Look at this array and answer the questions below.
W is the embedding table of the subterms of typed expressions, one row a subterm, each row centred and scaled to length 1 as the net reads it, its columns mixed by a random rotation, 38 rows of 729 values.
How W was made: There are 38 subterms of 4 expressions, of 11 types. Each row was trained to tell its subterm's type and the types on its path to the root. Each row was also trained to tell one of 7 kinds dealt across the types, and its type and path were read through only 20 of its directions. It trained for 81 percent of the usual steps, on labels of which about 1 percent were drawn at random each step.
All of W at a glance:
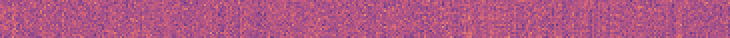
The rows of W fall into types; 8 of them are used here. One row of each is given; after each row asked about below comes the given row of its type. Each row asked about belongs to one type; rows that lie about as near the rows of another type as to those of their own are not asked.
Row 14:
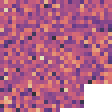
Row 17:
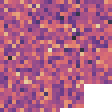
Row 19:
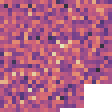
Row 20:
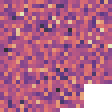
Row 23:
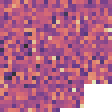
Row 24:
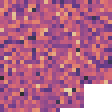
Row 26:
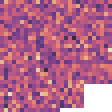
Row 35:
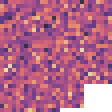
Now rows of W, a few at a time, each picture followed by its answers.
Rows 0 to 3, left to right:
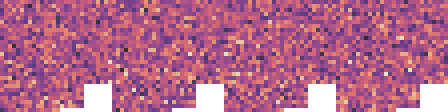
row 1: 24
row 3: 14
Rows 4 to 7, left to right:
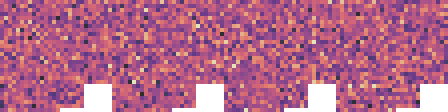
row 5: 23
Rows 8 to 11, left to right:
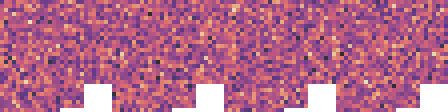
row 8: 17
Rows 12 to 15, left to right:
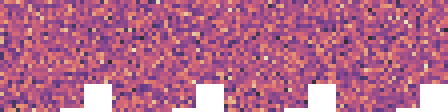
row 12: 19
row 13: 35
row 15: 24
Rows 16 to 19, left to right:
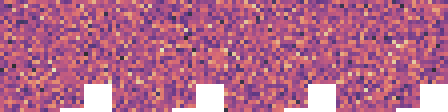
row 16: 14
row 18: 20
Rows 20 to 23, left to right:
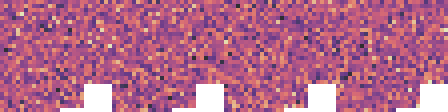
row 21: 24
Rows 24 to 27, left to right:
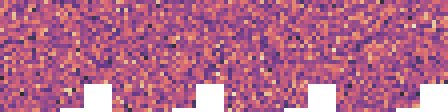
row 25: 14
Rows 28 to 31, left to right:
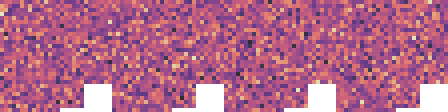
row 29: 20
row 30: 23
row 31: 14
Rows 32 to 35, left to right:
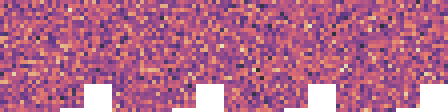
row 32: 19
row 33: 20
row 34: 23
